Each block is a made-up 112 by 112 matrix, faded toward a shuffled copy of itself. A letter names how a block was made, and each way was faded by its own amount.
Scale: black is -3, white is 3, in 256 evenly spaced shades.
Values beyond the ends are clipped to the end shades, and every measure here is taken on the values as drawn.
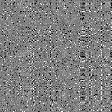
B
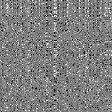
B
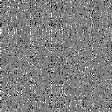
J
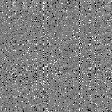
B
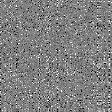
J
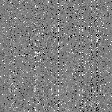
J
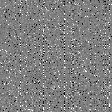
J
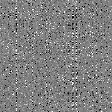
J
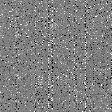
J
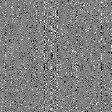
J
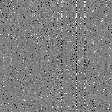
J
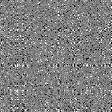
B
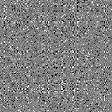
B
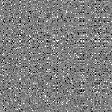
B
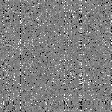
J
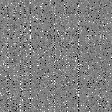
J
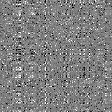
B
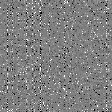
J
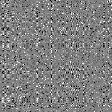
B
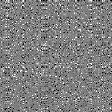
B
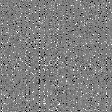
J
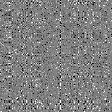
B
